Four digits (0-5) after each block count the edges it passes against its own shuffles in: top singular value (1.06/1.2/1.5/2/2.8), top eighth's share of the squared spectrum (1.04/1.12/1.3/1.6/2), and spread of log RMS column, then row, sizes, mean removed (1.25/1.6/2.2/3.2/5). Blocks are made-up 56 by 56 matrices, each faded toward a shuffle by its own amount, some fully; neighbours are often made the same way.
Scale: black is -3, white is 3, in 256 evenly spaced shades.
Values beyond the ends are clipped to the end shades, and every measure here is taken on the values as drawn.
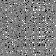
4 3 2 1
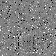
2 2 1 0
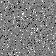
0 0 0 0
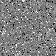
2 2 0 0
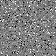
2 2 0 0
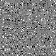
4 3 1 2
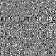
4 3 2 2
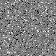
2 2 0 0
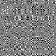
4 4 3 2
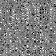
4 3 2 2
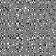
4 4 3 3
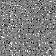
3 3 1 1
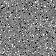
1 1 0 0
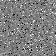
1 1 0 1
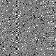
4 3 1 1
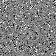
0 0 0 0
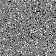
1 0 0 0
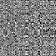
4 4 2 2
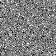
2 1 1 0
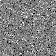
0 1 0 0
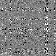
2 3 3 3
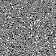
1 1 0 1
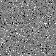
1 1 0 0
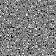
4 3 1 1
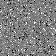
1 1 0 0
